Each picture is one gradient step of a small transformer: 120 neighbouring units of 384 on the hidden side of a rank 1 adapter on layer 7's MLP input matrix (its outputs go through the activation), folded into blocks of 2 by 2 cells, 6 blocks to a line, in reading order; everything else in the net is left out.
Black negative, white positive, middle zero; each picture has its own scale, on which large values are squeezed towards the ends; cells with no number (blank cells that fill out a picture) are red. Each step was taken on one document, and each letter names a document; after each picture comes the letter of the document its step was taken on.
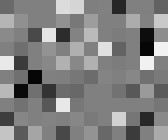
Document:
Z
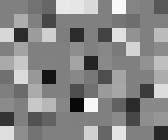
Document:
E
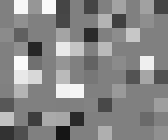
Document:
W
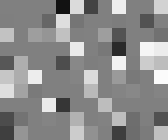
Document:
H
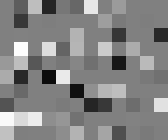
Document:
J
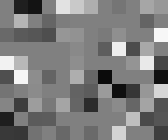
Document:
E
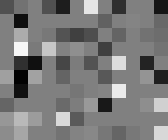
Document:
J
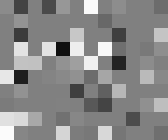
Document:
J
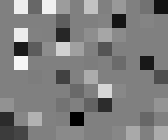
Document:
W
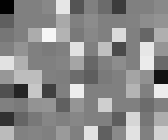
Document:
Z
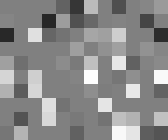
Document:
H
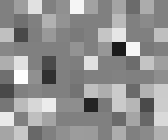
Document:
E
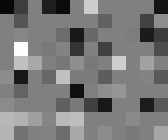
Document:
J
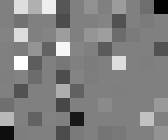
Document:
W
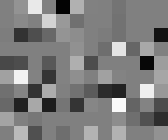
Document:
E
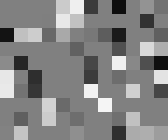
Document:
H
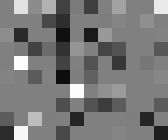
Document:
W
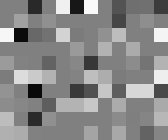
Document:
E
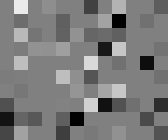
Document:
W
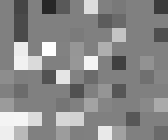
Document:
J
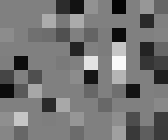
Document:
H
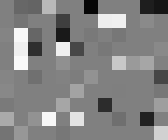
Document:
W
